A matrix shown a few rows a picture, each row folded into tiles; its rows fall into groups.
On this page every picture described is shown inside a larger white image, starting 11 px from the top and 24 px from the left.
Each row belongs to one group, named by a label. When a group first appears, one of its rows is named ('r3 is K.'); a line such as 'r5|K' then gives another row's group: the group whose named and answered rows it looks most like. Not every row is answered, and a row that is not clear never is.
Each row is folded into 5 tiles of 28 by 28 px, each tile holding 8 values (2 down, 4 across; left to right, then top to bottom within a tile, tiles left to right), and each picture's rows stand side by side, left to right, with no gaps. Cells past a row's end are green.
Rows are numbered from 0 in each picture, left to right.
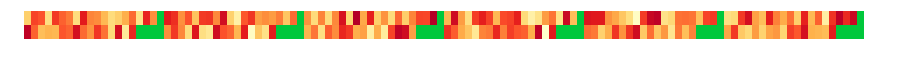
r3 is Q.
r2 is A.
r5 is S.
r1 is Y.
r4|Q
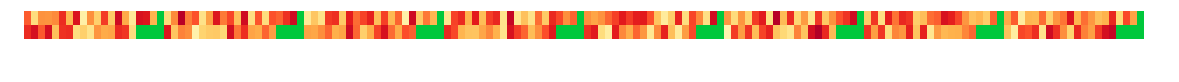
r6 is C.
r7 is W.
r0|A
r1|S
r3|S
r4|Y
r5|A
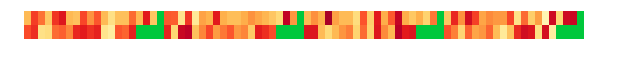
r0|Q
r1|W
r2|C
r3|S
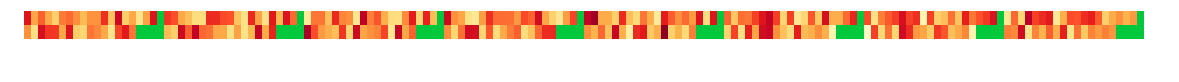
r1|W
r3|W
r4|Y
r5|A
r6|A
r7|C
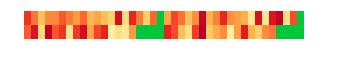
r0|Y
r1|Y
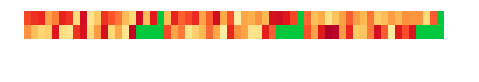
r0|Y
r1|S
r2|W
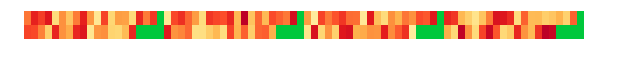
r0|Y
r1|S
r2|A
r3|W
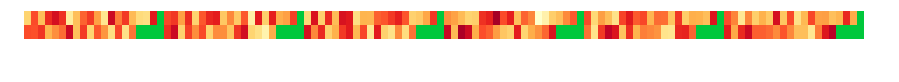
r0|C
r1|Y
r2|C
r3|W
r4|W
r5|W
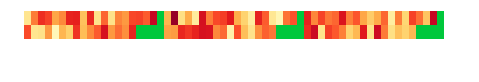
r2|Y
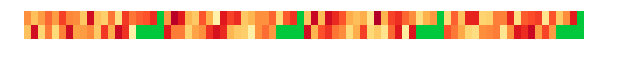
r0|A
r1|Q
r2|C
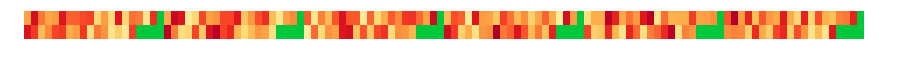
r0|Y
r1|Q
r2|A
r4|S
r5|Y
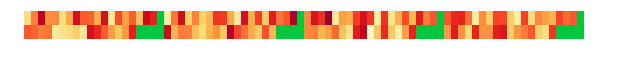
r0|S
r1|S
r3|Y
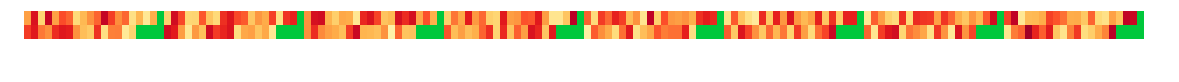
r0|C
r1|Q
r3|C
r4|A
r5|W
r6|W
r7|W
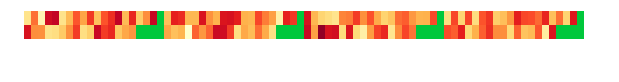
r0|S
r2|W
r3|C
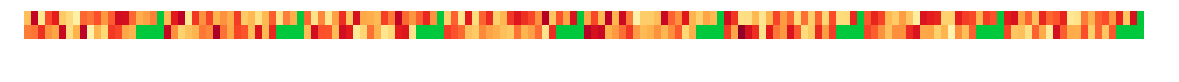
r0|C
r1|Q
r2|A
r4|C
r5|W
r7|Y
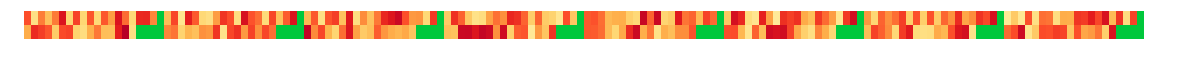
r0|A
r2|C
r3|W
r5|Q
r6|A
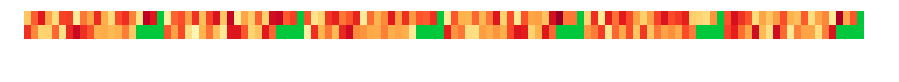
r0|Q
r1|S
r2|A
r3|S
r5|Y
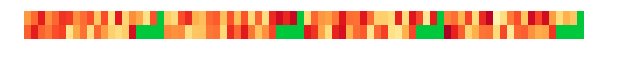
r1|S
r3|C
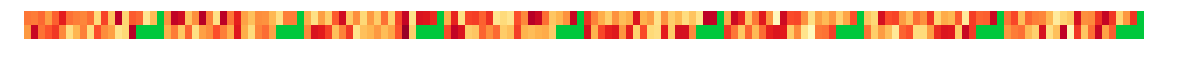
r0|Y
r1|Q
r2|A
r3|C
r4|W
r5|Q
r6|S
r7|C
